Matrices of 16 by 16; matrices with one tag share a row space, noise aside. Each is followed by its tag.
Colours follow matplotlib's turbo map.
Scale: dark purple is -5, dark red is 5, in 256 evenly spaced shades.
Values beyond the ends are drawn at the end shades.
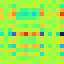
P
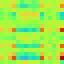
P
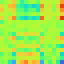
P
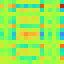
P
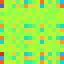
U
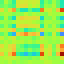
P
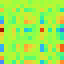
U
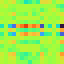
P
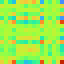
P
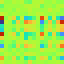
U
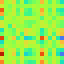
U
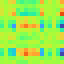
P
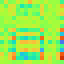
P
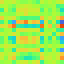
P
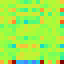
P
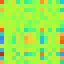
U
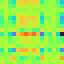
P
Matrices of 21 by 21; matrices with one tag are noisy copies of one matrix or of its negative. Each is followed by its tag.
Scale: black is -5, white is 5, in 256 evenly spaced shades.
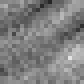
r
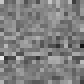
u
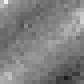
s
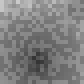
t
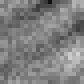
r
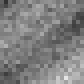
s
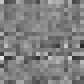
u
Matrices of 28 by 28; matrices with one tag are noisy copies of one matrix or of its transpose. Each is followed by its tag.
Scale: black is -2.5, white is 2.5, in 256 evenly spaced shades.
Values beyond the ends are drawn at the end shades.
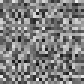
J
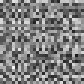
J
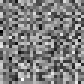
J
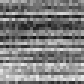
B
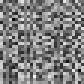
J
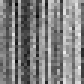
B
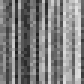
B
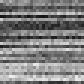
B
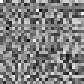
J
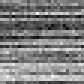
B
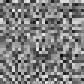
J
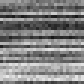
B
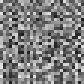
J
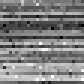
B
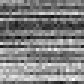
B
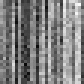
B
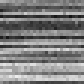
B
